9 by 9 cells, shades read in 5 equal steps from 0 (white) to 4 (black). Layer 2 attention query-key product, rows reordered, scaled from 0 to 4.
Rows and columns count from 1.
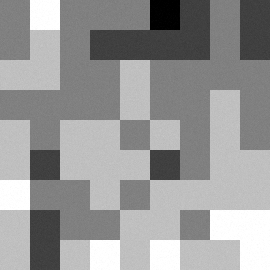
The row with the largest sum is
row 2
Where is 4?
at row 1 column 6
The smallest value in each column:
0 0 1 0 1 0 1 0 0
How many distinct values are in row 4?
2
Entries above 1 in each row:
8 8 6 7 4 3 3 4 1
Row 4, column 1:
2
